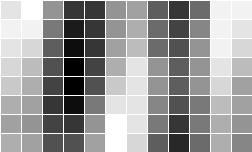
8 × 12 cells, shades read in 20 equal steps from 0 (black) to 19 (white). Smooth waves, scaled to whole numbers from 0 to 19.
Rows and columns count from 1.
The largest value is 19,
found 3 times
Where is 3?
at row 8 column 9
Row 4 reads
16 14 6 0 5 13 17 11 7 11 17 14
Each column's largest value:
18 19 11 6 12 19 17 11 7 11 18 18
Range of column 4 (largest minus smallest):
6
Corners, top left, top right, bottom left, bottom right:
17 18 13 10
